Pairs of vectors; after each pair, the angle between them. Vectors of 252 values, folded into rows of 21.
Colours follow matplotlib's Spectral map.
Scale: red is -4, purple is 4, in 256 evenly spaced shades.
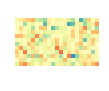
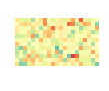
nearly opposite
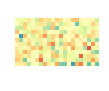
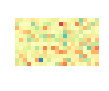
partly opposed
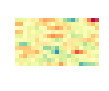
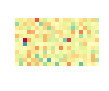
orthogonal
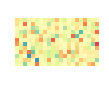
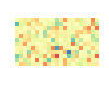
partly opposed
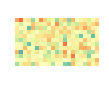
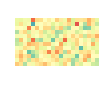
partly opposed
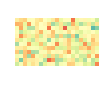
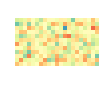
nearly opposite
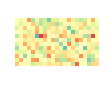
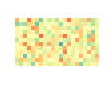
partly aligned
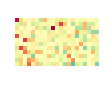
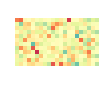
partly aligned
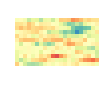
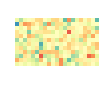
orthogonal
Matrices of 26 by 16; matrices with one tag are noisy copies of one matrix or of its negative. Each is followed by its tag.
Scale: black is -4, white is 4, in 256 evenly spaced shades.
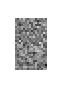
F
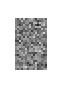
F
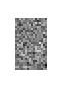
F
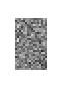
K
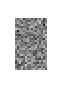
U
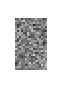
K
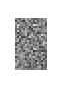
K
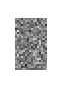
U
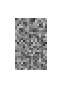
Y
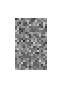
Y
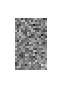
K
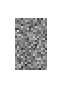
U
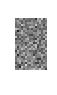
U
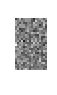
Y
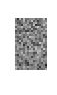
F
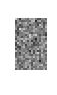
Y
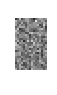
Y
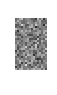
U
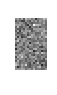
K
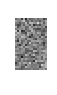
K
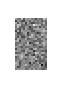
K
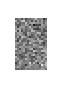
K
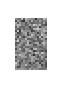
K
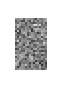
K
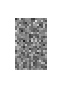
Y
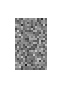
U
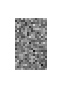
K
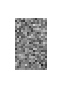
K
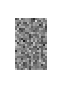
Y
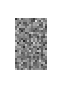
Y
